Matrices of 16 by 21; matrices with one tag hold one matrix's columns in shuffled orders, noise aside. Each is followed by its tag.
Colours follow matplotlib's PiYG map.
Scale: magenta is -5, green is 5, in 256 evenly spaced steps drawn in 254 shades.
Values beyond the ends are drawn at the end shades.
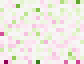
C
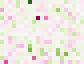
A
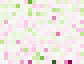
C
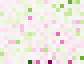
C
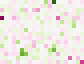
A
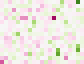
A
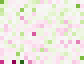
C
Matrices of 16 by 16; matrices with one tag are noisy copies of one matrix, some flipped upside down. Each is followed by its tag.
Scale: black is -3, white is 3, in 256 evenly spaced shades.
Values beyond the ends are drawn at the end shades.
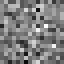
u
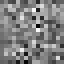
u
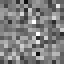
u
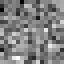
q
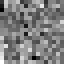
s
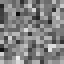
q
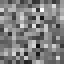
u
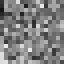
s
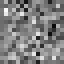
u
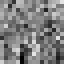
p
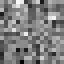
q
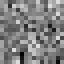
p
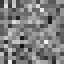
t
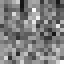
p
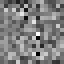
u
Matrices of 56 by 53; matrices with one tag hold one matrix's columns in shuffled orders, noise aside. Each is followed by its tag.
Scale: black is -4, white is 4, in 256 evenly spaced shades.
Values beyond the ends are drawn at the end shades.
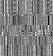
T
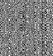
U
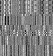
T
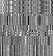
T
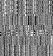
T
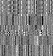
T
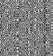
U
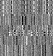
T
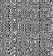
U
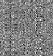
U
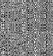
U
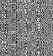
U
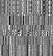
T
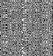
U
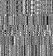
T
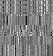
T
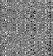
U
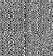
U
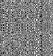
U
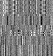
T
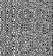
U
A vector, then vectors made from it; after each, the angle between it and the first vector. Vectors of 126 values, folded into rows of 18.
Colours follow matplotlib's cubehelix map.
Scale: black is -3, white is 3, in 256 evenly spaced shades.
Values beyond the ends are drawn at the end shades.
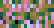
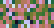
nearly parallel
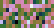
partly aligned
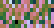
nearly parallel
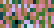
nearly parallel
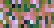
nearly opposite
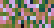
orthogonal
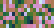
partly aligned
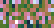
nearly opposite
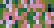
partly aligned
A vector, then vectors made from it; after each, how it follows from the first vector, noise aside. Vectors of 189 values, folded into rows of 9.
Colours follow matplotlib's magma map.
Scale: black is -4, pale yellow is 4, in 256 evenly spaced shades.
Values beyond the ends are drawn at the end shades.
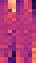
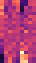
reversed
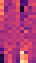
reversed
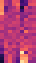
reversed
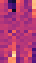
negated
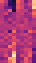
negated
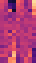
negated
